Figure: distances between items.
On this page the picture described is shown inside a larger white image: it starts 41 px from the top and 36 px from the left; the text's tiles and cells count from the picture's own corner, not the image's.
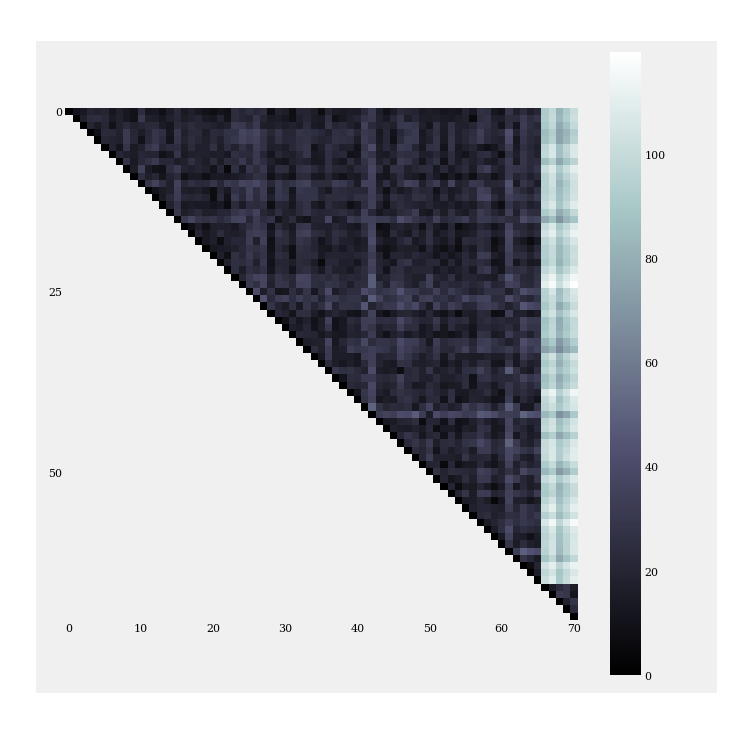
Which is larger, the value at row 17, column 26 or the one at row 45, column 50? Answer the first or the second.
the first
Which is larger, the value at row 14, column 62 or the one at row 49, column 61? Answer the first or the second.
the second
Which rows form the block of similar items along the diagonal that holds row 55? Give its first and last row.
0 to 65
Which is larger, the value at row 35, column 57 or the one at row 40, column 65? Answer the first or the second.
the first
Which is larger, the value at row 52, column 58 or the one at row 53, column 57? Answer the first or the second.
the second
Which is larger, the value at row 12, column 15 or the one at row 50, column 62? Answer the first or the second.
the first
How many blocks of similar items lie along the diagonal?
2
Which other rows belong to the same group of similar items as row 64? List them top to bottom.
0, 1, 2, 3, 4, 5, 6, 7, 8, 9, 10, 11, 12, 13, 14, 15, 16, 17, 18, 19, 20, 21, 22, 23, 24, 25, 26, 27, 28, 29, 30, 31, 32, 33, 34, 35, 36, 37, 38, 39, 40, 41, 42, 43, 44, 45, 46, 47, 48, 49, 50, 51, 52, 53, 54, 55, 56, 57, 58, 59, 60, 61, 62, 63, 65
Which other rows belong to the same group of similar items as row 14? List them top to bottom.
0, 1, 2, 3, 4, 5, 6, 7, 8, 9, 10, 11, 12, 13, 15, 16, 17, 18, 19, 20, 21, 22, 23, 24, 25, 26, 27, 28, 29, 30, 31, 32, 33, 34, 35, 36, 37, 38, 39, 40, 41, 42, 43, 44, 45, 46, 47, 48, 49, 50, 51, 52, 53, 54, 55, 56, 57, 58, 59, 60, 61, 62, 63, 64, 65
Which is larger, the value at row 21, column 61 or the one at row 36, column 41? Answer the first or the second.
the first
